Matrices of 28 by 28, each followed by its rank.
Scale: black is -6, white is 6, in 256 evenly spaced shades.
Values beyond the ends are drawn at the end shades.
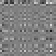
two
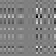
one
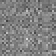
five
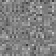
five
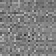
five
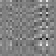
two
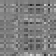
two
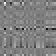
two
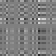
one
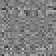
five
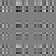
one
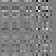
two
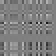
one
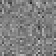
five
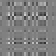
one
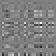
two
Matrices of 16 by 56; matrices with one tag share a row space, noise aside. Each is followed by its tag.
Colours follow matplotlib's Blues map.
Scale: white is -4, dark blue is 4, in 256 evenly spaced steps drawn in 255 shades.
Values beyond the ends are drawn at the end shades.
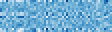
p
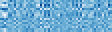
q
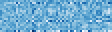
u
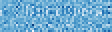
u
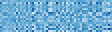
u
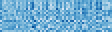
u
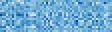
p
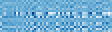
u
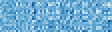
u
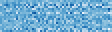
u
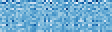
p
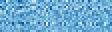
p
